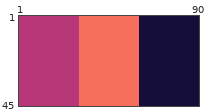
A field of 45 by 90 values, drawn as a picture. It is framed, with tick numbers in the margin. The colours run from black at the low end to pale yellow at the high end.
The table splits into one row of 3 panels. Panel 1,1: middling, flat. Panel 1,2: high, flat. Panel 1,3: very low, flat.
